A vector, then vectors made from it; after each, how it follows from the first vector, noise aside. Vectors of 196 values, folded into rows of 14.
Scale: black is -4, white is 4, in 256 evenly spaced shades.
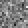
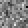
negated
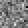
negated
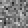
reversed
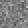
shrunk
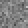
shrunk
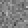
shrunk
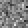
negated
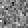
reversed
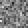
reversed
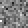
reversed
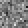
negated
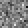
negated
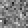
reversed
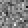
negated
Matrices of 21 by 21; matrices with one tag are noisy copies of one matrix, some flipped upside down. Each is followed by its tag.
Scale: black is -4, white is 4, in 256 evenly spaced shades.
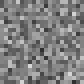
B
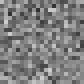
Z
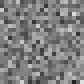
B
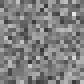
B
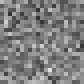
Z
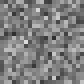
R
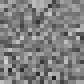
Z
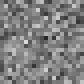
R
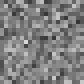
R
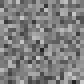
B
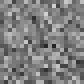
R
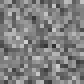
R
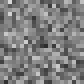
R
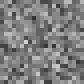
R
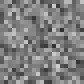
R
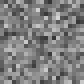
R
